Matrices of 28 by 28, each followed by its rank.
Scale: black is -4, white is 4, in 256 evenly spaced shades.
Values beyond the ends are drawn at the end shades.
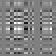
one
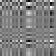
one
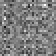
five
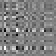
two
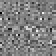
five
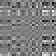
two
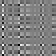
one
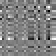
two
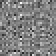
five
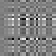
one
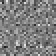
five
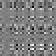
two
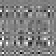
two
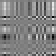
one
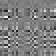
two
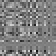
two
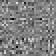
five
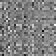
five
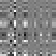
two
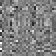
five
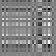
one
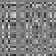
two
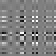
one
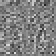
five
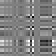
one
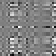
two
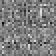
five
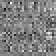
five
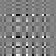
one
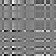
one
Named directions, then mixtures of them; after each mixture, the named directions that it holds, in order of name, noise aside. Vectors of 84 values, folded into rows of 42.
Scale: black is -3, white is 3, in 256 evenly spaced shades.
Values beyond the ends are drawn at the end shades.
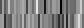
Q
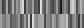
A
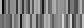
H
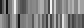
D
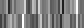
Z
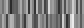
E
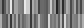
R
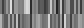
R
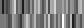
D, H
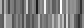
Q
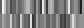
A, E, H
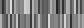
R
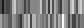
A, D, H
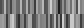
D, E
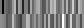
D, E, H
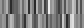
E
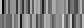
H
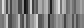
E, R, Z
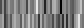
Q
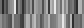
D, H, Z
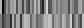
H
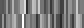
Q, Z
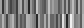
E, H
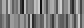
A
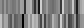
A, Z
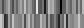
E, Q, R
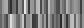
A, E, Z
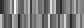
D, Q, R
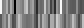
D, Q
